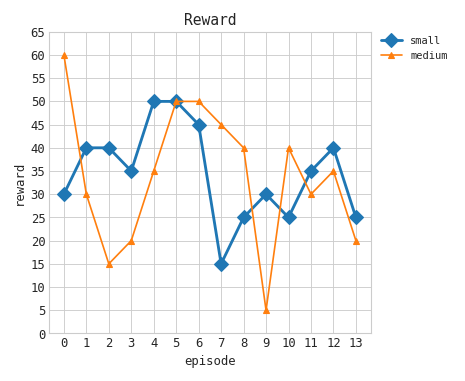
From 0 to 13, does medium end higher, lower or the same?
lower
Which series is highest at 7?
medium
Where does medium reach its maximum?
0
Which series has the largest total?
small
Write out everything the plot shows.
Title: Reward
x-axis: episode, ticks 0 1 2 3 4 5 6 7 8 9 10 11 12 13
y-axis: reward, ticks 0 5 10 15 20 25 30 35 40 45 50 55 60 65
Legend: small, medium
Values:
small: 30 40 40 35 50 50 45 15 25 30 25 35 40 25
medium: 60 30 15 20 35 50 50 45 40 5 40 30 35 20
